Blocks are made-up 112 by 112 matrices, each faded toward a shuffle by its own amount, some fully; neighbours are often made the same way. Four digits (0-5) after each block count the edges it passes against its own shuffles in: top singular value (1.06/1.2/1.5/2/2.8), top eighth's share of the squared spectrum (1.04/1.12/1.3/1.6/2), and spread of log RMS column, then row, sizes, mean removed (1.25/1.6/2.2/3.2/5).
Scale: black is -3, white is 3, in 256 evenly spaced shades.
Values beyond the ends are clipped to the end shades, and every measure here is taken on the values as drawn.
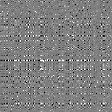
5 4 3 3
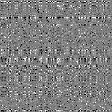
5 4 3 3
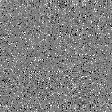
4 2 1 2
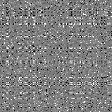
5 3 2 3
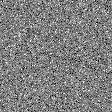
0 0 0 0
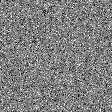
0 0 0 0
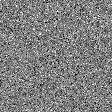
0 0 0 0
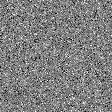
0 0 0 0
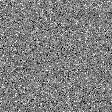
0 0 0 1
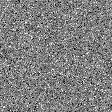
0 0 0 0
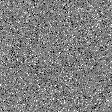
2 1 0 0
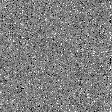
1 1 1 0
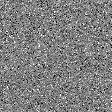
0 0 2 0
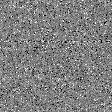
1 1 0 1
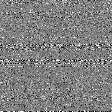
2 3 0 4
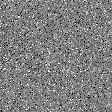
0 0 0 0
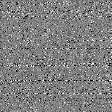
2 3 2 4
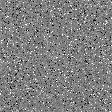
2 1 0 0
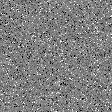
2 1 0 0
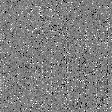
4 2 2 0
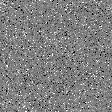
2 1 0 0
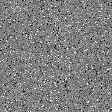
0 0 1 0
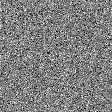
0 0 0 0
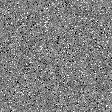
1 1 0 0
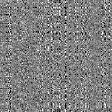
4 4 4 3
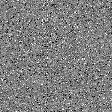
2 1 1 0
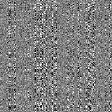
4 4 4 2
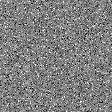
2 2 1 0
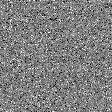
1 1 0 0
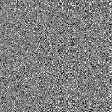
4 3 3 2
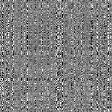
5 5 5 2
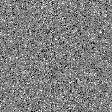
3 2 1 0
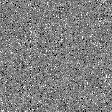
3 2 1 0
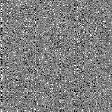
4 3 3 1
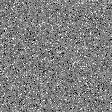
1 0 0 0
